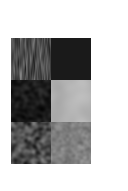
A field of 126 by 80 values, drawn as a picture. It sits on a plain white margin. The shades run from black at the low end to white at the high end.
It is made of 3 by 2 panels. Panel 1,1: low, streaked downward. Panel 1,2: very low, flat. Panel 2,1: very low, blotchy, faint in contrast. Panel 2,2: high, smooth, faint in contrast. Panel 3,1: low, blotchy. Panel 3,2: middling, blotchy, faint in contrast.
